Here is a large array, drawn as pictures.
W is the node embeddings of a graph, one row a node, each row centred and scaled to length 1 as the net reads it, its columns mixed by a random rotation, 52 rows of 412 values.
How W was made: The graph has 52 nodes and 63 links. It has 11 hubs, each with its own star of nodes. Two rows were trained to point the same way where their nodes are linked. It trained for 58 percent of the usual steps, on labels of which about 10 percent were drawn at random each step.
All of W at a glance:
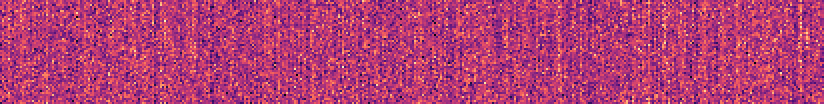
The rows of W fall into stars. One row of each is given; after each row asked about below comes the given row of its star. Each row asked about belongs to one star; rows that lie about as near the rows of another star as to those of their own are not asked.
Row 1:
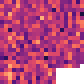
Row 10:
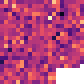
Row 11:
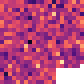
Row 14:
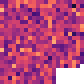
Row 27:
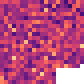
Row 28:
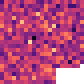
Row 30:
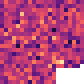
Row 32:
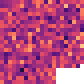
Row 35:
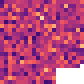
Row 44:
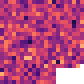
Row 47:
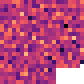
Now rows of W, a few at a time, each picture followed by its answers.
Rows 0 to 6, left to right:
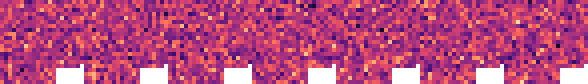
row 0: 32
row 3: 27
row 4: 47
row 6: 10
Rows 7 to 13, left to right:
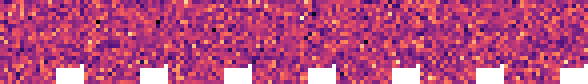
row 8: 44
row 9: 47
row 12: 47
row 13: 28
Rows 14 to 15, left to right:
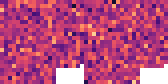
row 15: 30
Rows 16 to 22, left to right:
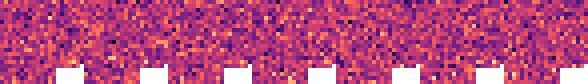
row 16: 14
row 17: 11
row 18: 14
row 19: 35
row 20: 44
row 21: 28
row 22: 10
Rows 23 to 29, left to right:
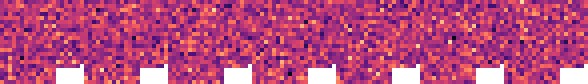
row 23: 35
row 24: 30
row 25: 27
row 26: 30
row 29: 47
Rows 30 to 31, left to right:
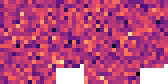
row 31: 44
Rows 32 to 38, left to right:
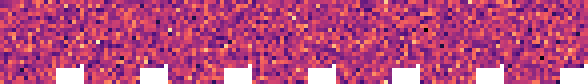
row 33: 30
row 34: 27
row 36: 32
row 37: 14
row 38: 30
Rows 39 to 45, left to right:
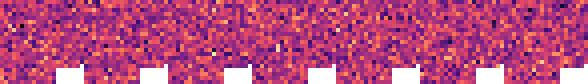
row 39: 14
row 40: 14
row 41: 10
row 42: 11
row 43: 10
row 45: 27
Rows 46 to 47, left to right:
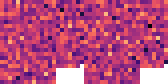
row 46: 1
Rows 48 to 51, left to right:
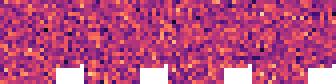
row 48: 47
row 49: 1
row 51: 10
